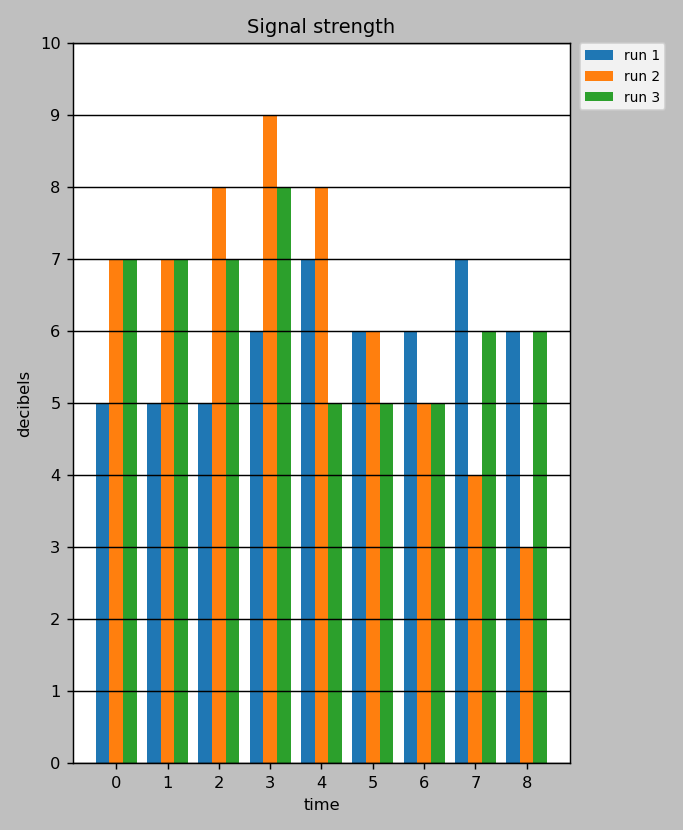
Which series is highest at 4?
run 2
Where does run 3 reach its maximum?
3
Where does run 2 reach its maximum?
3
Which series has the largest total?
run 2
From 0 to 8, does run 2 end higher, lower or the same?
lower
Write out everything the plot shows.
Title: Signal strength
x-axis: time, ticks 0 1 2 3 4 5 6 7 8
y-axis: decibels, ticks 0 1 2 3 4 5 6 7 8 9 10
Legend: run 1, run 2, run 3
Values:
run 1: 5 5 5 6 7 6 6 7 6
run 2: 7 7 8 9 8 6 5 4 3
run 3: 7 7 7 8 5 5 5 6 6
